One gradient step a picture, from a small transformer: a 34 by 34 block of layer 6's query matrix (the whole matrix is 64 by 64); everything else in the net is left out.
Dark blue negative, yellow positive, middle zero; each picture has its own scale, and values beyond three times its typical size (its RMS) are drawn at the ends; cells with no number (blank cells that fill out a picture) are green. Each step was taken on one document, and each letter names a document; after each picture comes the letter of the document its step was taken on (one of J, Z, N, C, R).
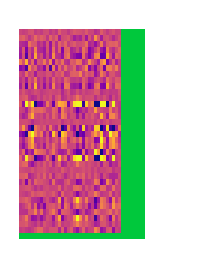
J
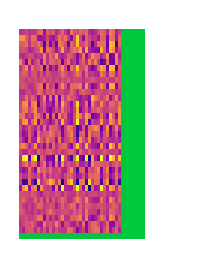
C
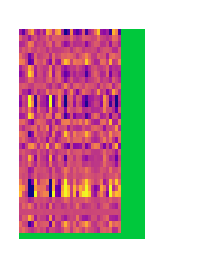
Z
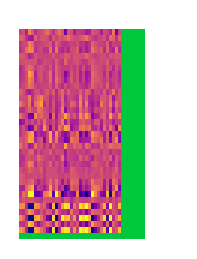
Z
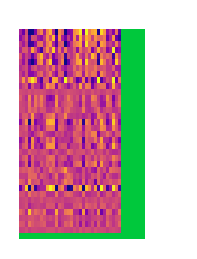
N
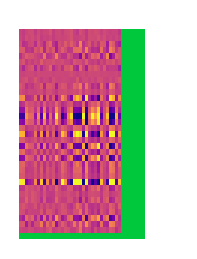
C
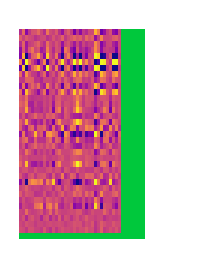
J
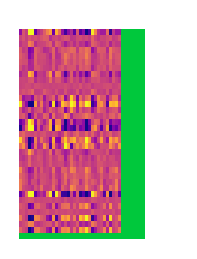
Z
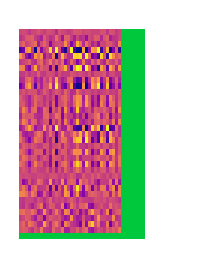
C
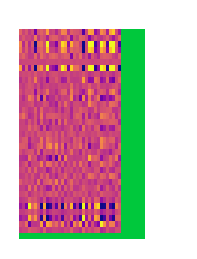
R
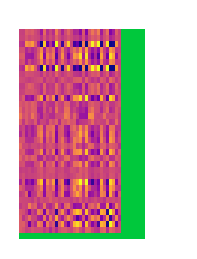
C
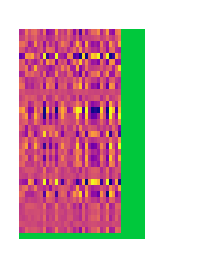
C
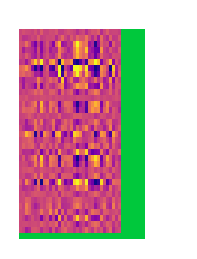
J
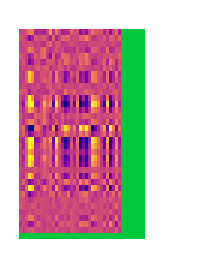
Z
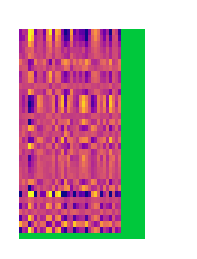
Z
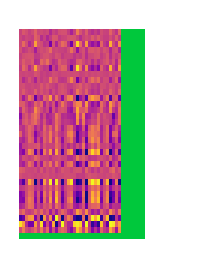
C
